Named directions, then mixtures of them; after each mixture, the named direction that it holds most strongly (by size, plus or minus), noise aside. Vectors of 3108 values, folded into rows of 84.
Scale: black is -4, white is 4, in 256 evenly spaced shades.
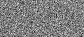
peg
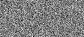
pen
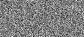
pen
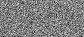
peg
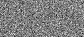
peg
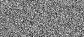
pen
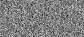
pen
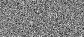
peg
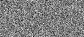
pen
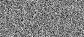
pen
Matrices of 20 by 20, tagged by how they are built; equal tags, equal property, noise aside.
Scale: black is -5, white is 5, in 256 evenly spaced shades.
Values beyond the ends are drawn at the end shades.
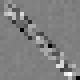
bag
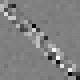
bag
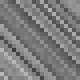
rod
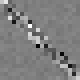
bag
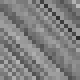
rod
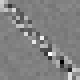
bag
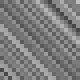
rod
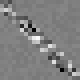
bag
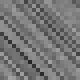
rod
